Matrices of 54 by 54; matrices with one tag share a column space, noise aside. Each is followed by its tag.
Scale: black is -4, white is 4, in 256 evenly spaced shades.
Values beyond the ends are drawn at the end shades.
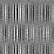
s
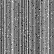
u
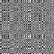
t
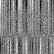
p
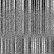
p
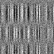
s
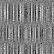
s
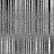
p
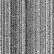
u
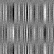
s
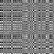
t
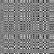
t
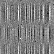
s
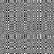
t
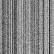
u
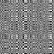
t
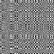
t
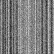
u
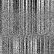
p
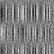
s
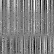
p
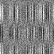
s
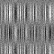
s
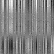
p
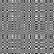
t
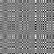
t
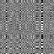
t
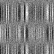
s
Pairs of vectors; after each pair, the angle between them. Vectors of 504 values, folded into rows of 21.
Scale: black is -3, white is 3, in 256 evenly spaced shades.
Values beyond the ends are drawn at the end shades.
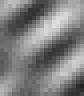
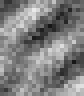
nearly opposite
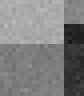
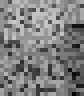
partly aligned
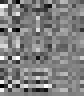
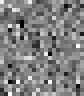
orthogonal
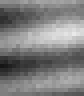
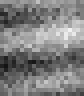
nearly parallel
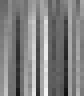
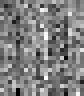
partly aligned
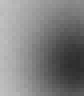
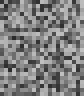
orthogonal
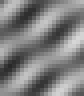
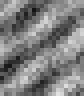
nearly parallel
